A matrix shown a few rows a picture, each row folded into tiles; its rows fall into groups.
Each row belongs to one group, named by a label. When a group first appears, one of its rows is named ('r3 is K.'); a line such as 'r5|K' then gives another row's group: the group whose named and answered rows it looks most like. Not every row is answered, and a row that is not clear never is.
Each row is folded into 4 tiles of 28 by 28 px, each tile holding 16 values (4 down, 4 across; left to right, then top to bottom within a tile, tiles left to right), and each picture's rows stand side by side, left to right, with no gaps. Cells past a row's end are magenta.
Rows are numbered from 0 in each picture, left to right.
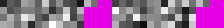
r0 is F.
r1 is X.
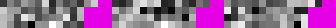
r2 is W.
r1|F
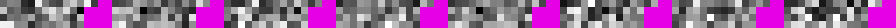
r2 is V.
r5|V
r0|W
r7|V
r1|X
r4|W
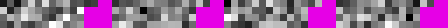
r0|F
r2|X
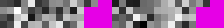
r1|W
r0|V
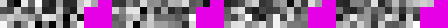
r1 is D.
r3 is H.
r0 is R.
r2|V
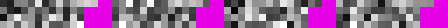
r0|H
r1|H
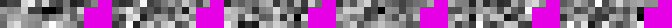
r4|R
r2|X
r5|H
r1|V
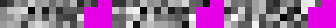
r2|R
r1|D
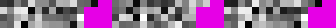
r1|R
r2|D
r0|D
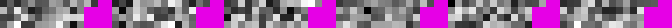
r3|W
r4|X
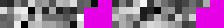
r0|D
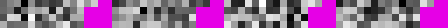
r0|R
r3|X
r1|D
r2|R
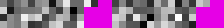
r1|X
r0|F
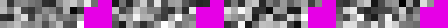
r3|V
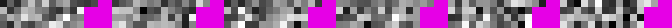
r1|X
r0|F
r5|R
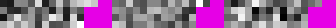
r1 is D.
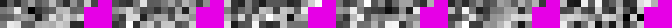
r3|V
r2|R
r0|W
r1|V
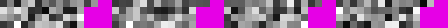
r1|F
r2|F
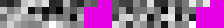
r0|F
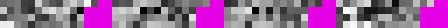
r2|D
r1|X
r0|W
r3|V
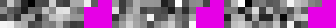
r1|F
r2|H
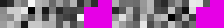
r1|R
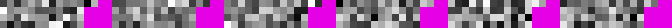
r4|R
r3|X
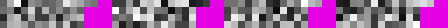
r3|H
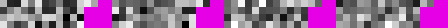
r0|R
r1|W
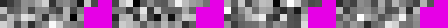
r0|F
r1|H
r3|F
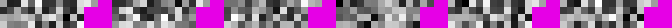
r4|R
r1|V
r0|R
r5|R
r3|W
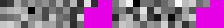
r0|D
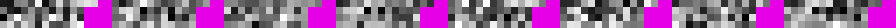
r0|H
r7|F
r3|D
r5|V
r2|W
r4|H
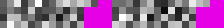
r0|H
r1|R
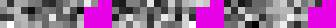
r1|H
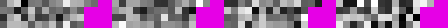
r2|D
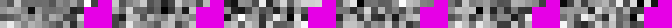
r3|H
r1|V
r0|D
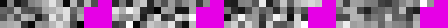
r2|H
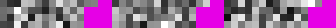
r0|V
